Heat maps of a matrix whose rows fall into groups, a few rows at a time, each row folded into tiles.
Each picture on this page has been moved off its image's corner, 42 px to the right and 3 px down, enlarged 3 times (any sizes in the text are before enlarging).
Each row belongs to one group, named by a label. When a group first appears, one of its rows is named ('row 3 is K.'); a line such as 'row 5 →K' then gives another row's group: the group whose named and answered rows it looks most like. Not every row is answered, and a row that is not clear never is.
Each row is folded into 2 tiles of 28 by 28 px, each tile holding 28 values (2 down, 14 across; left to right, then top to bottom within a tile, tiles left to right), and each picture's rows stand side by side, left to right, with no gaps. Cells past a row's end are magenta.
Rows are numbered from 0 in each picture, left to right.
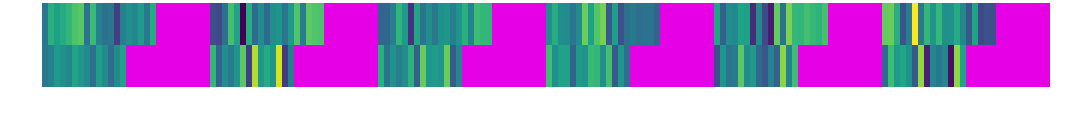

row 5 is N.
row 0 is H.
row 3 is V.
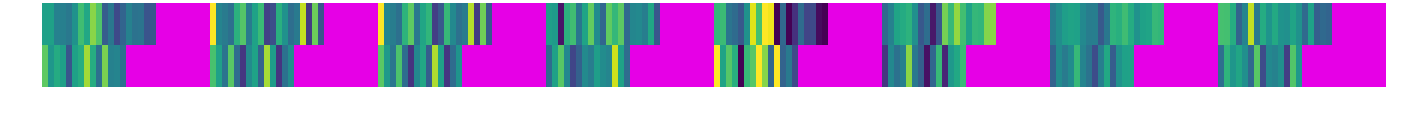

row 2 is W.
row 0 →V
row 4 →V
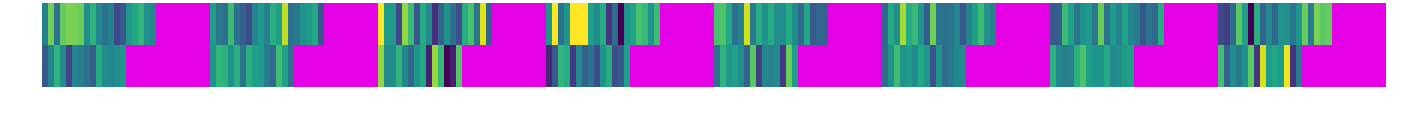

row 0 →H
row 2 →W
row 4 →N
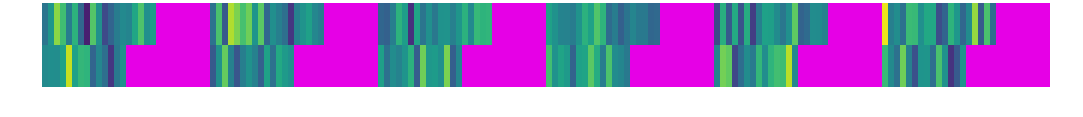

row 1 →H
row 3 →V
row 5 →W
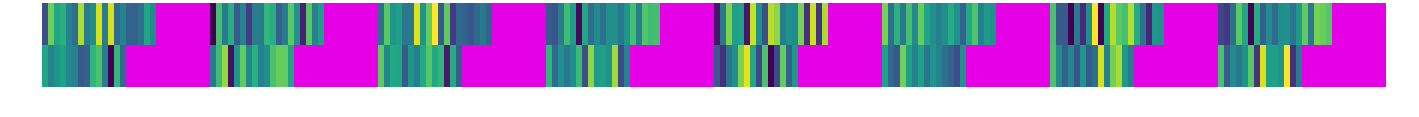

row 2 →V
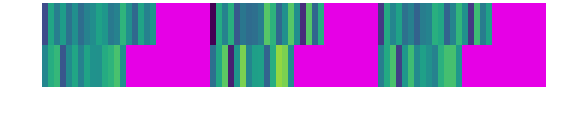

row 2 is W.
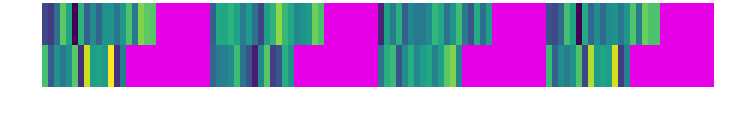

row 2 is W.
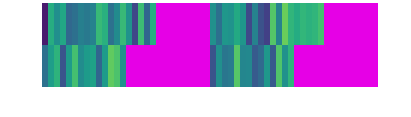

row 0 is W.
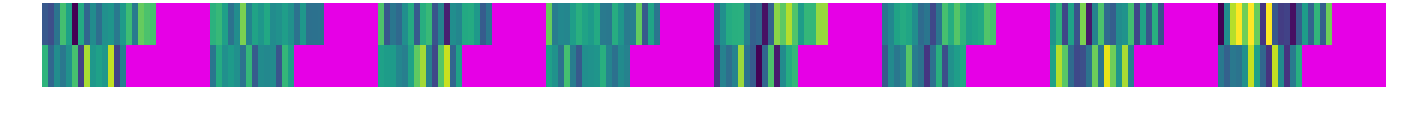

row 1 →N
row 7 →H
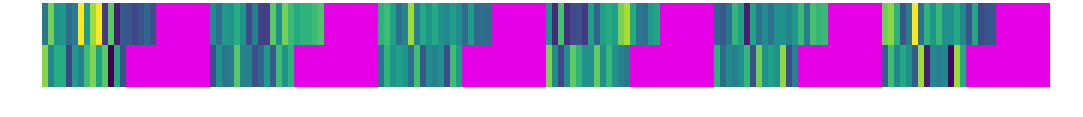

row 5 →N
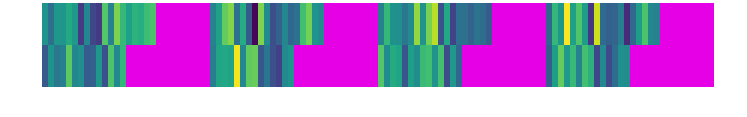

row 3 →H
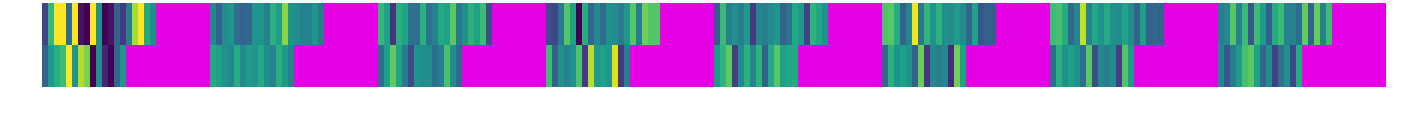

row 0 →H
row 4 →W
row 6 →N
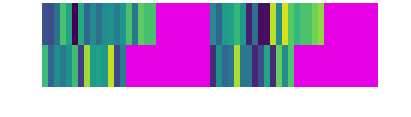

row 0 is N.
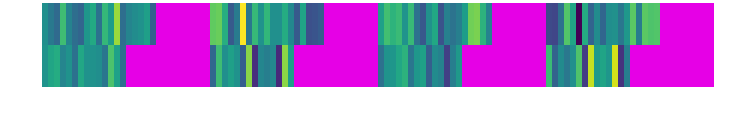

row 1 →N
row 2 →H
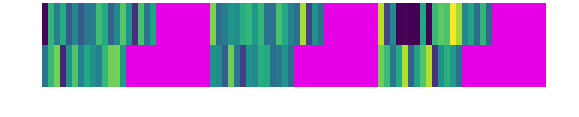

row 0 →W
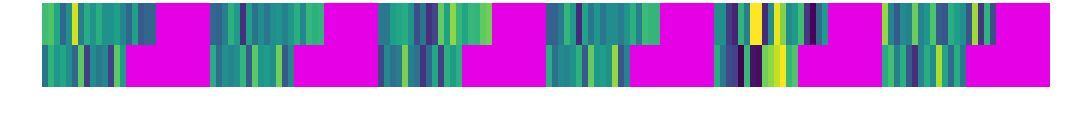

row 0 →N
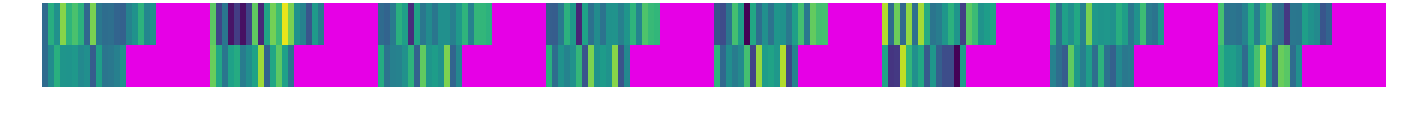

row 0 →H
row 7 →V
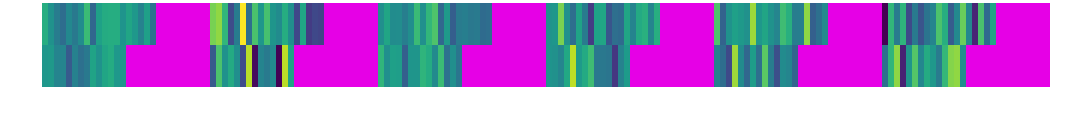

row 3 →H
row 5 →W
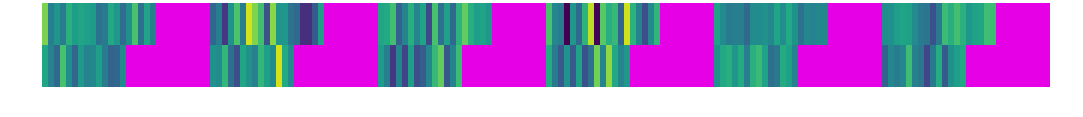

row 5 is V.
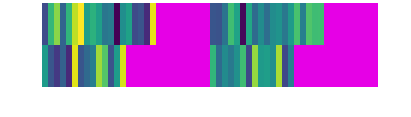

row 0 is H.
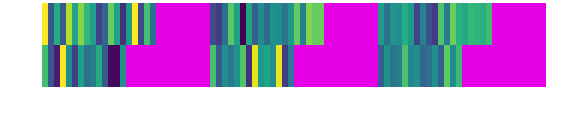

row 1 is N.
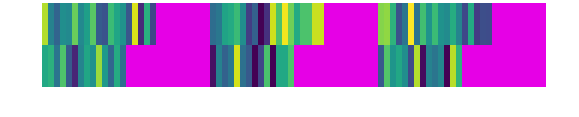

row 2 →N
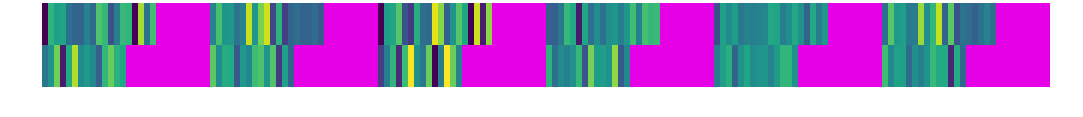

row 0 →W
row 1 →V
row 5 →V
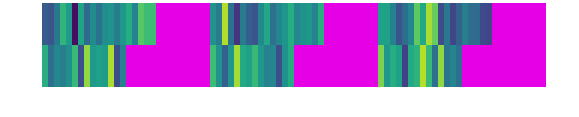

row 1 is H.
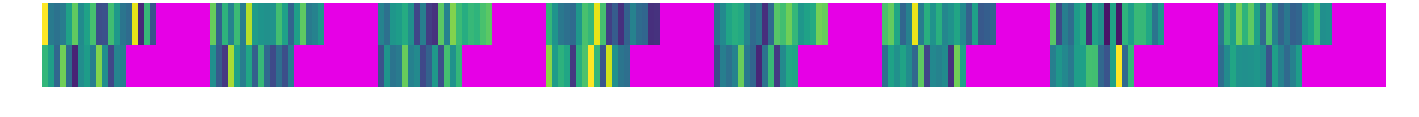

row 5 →N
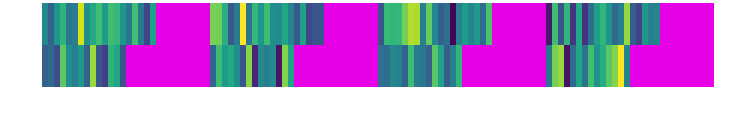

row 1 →N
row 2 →H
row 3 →W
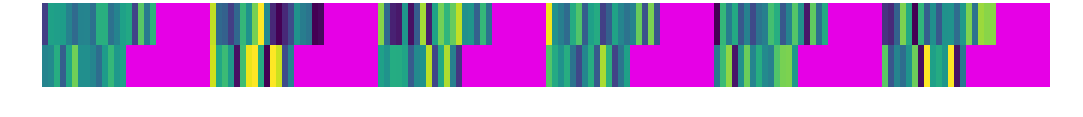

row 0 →W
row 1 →V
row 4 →W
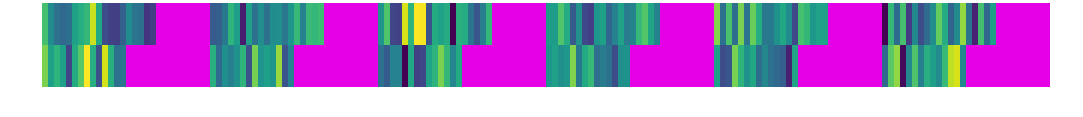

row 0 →V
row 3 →H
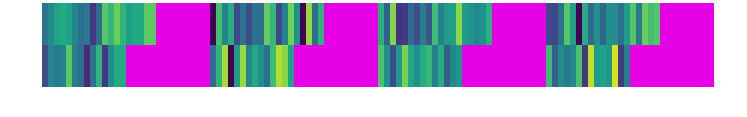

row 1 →W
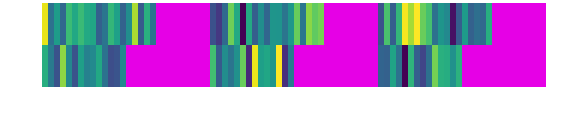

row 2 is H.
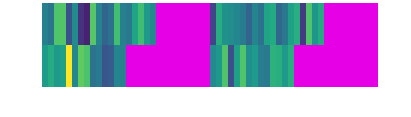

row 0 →H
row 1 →W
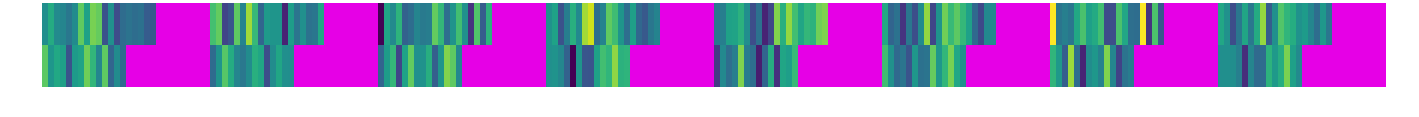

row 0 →V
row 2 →W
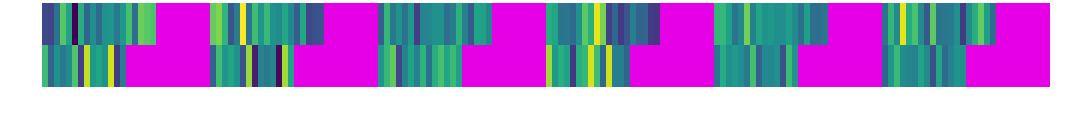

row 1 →N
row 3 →V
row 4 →N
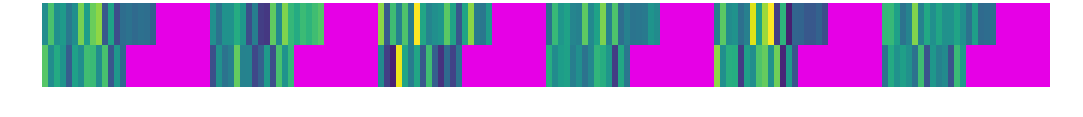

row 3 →V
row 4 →V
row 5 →N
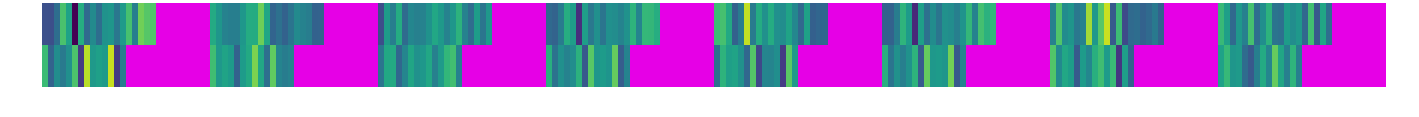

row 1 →V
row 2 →W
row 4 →N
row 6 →V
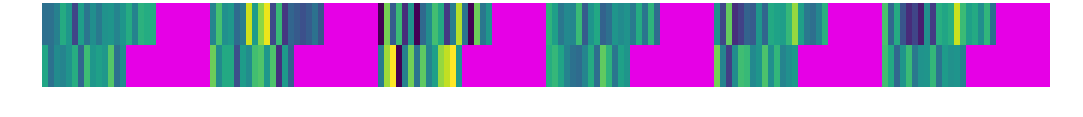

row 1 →V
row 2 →W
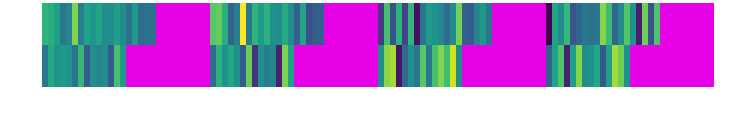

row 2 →W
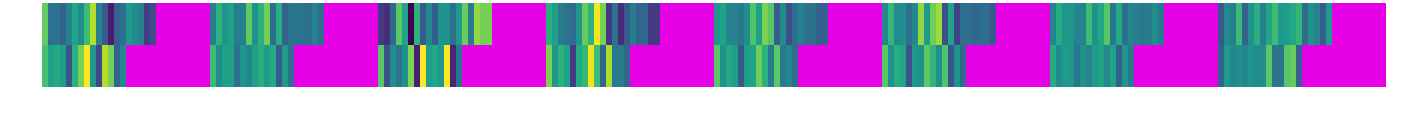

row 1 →V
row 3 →V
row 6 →V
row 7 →W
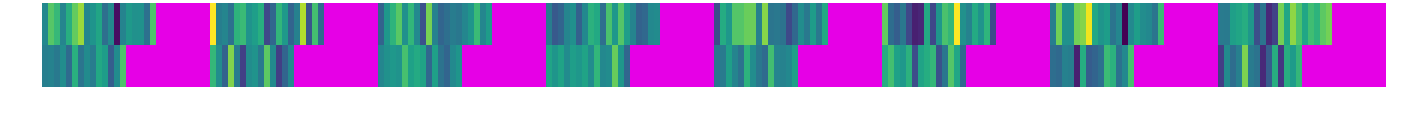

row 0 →H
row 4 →H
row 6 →H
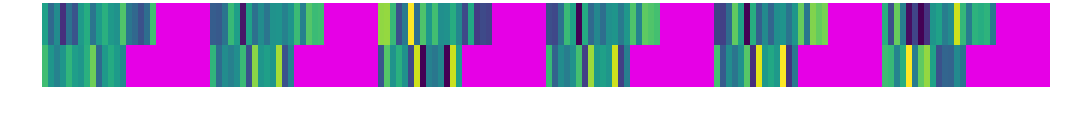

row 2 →N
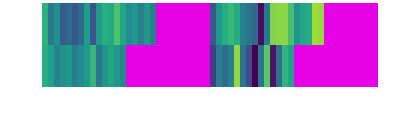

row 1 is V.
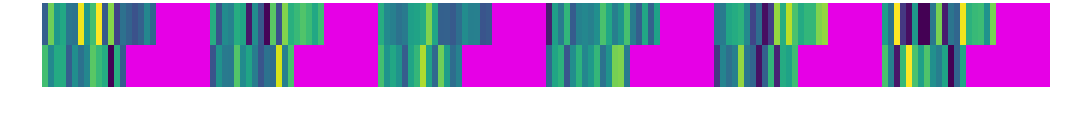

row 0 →V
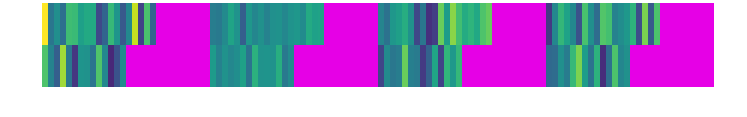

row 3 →W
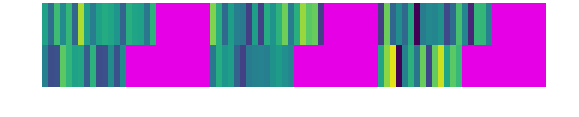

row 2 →W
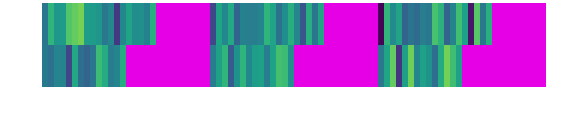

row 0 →H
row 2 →W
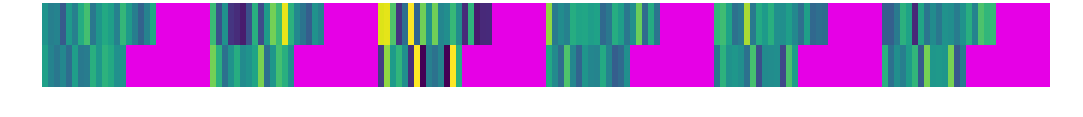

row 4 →N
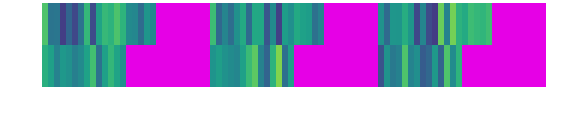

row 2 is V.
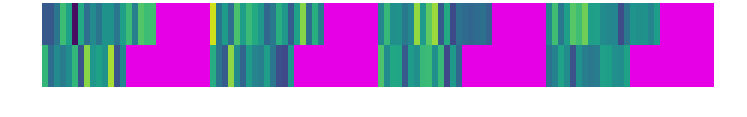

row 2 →V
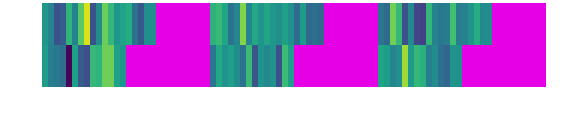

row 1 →N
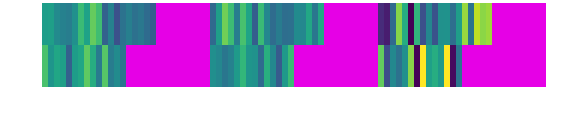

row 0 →V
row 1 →H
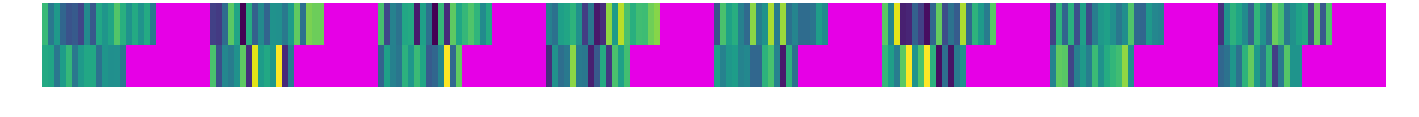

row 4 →V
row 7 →W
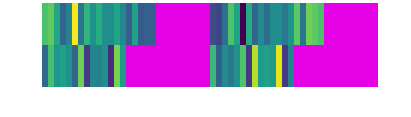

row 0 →N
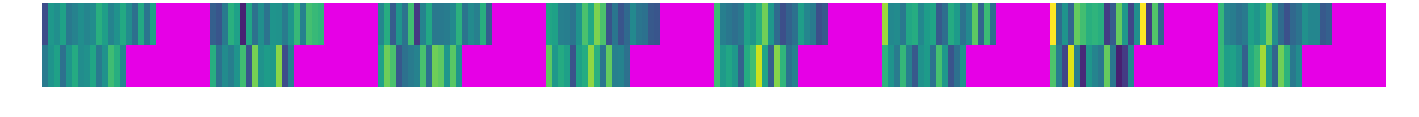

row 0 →W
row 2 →W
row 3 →V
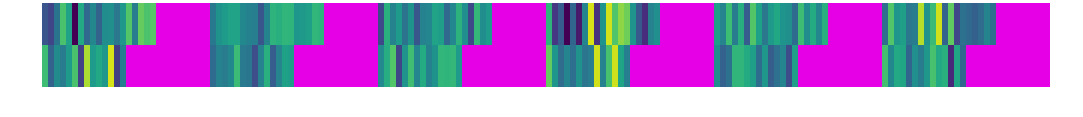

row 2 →W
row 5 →V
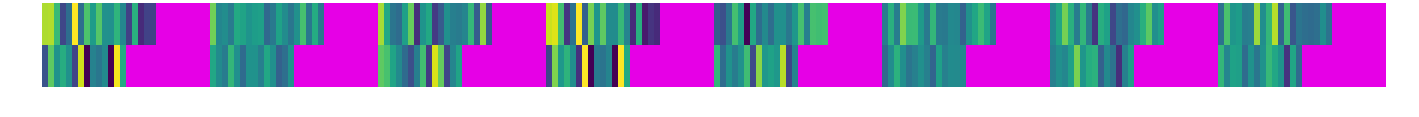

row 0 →N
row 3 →N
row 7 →V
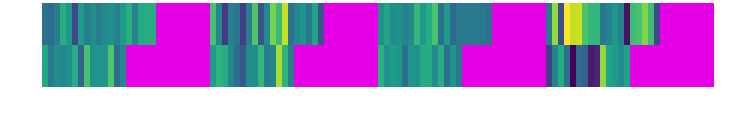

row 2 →V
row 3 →H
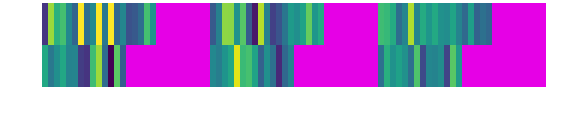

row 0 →V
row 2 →N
